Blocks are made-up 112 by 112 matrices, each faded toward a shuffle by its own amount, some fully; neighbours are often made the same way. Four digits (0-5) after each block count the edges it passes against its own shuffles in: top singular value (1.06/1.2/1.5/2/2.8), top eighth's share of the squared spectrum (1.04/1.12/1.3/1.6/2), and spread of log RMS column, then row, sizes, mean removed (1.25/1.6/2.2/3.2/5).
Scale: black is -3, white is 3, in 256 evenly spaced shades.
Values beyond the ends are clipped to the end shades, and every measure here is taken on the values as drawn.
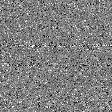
1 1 0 2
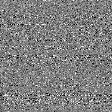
1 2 0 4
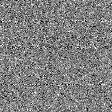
1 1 0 3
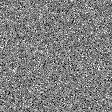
0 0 0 0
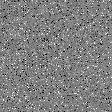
3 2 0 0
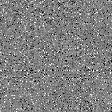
4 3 1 1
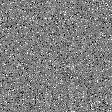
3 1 0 0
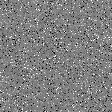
0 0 0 0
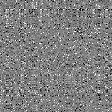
4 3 2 2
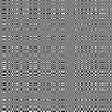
5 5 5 5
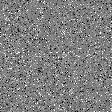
2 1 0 0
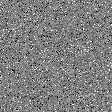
0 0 0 0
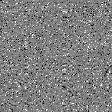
4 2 1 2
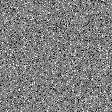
2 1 0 0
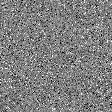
2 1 0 0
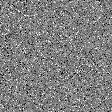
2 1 0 0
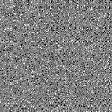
4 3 2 2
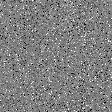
2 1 0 0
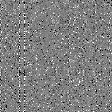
4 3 2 1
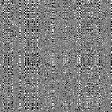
5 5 4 3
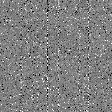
4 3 2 0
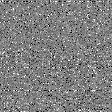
3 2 0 2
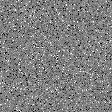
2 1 0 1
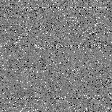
3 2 0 2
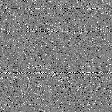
4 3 1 3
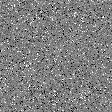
1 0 0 0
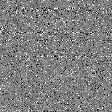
3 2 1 2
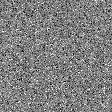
0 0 0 0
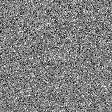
0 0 0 0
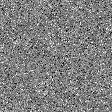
0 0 0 0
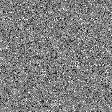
0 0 0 2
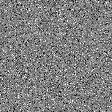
3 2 0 0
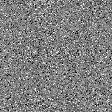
3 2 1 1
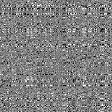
4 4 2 4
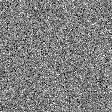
0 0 0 0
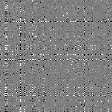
5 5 3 3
